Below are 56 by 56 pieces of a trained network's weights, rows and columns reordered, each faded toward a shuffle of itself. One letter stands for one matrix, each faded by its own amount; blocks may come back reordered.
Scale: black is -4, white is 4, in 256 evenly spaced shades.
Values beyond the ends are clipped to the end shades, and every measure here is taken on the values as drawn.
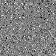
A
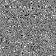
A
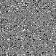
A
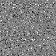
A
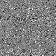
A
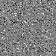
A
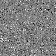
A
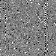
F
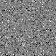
A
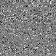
A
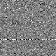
F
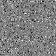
A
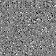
A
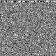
F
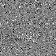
A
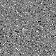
A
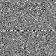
F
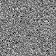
F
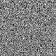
F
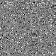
A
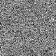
F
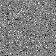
A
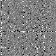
F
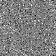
A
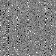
F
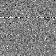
F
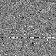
F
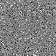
A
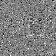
A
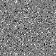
A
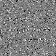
A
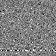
F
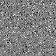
A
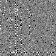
F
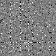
F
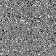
A
